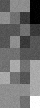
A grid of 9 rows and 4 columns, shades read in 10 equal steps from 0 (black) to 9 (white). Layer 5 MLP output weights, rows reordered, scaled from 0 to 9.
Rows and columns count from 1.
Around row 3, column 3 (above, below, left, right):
2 2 3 2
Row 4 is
3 5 2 3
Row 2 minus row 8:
0 -1 -3 -6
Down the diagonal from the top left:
3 4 4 3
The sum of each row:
13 11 12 13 14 20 19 21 23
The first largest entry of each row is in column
2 1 3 2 1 2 1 4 4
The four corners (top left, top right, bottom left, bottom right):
3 0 5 9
